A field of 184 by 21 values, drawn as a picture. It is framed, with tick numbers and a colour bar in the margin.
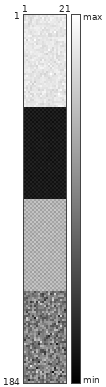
It is made of 4 by 1 panels. Panel 1,1: very high, fine-grained, faint in contrast. Panel 2,1: very low, checkered, faint in contrast. Panel 3,1: high, checkered. Panel 4,1: middling, fine-grained, strong in contrast.
